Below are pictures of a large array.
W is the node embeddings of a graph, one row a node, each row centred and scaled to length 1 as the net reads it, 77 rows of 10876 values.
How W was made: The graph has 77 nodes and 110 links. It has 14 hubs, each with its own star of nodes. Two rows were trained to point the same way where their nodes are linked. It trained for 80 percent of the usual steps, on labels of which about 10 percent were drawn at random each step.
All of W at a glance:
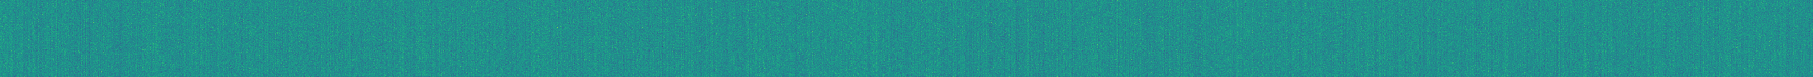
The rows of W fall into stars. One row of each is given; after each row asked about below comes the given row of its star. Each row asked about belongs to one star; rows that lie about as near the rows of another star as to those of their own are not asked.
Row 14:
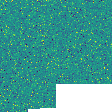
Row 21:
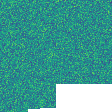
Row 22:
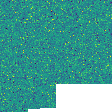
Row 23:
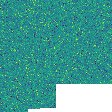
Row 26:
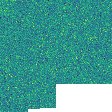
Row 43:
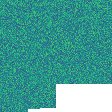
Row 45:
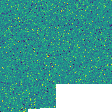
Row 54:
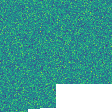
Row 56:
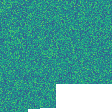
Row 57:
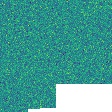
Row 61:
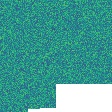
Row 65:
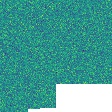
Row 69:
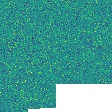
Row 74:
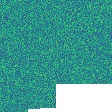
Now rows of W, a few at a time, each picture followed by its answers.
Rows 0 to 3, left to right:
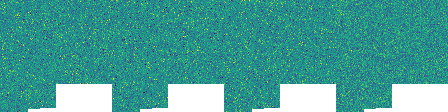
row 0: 23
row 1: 22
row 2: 54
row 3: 26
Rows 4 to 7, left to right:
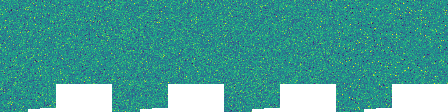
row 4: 54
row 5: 56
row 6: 57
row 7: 45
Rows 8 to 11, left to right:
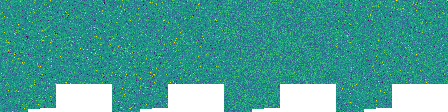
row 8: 21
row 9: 61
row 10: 69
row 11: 65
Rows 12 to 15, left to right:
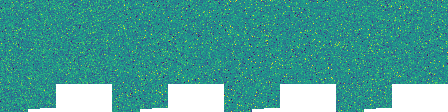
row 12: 22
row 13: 45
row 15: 45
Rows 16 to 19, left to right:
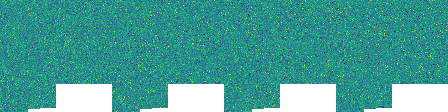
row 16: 74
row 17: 14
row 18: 69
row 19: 21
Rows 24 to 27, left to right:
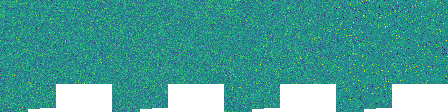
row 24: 14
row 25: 57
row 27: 43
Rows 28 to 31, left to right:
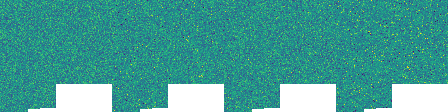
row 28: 65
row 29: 69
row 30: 56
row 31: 23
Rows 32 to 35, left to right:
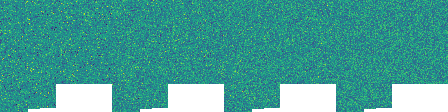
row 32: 61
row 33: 54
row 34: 54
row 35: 23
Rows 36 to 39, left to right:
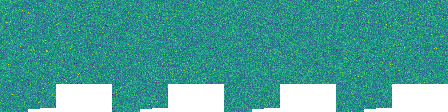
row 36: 26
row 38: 45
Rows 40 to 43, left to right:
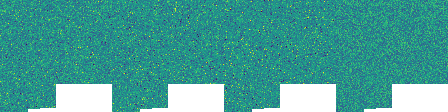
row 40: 74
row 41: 45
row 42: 14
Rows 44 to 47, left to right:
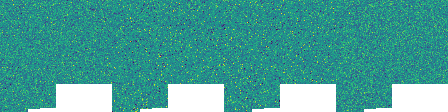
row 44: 54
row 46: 61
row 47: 56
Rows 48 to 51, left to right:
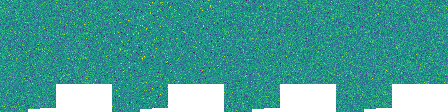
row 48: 65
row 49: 43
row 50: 43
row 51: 54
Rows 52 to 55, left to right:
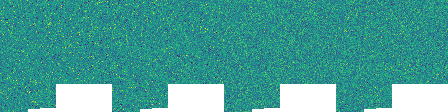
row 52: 43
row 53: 74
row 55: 74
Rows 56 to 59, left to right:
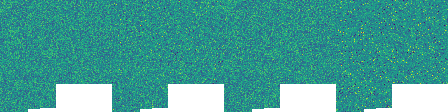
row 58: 26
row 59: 56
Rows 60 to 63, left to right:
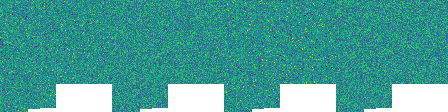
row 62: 14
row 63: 14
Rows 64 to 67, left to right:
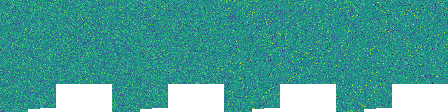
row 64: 21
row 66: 23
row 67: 21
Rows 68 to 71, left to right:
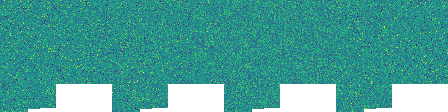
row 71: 57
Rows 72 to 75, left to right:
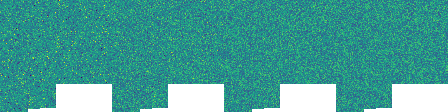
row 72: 61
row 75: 22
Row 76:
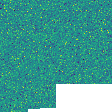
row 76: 23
